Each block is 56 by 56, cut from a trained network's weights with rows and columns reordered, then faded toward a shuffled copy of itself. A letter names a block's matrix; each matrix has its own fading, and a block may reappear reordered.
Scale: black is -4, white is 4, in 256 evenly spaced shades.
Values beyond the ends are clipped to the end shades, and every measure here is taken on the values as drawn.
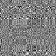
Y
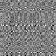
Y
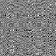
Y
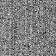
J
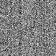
J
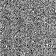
J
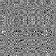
Y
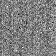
J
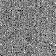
J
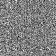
J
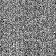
J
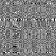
Y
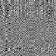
Y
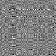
Y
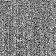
J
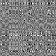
Y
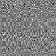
Y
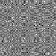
Y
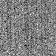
J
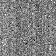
J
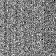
J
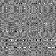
Y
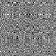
Y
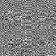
Y
